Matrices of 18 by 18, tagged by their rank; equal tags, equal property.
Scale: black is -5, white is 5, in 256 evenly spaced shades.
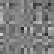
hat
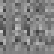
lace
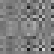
lace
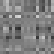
lace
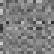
hat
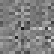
hat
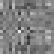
hat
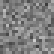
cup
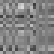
lace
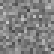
cup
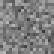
cup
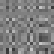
lace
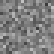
cup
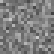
cup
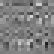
hat
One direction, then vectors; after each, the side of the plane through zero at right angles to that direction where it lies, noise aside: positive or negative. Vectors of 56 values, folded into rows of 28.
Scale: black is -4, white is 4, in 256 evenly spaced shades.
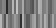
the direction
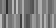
positive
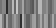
positive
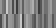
negative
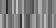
positive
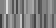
negative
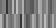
positive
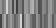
negative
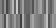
positive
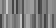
negative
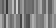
positive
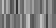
negative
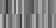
positive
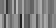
positive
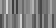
negative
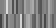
negative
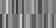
negative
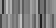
negative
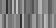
positive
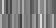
positive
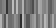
positive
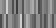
negative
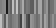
positive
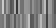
negative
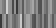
negative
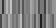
negative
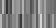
positive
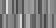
negative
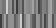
negative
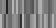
positive
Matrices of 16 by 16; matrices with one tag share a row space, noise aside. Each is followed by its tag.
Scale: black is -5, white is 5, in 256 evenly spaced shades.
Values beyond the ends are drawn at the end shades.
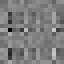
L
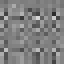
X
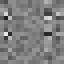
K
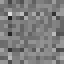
L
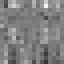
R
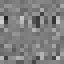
X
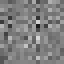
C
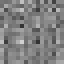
X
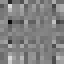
L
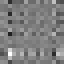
L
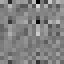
C
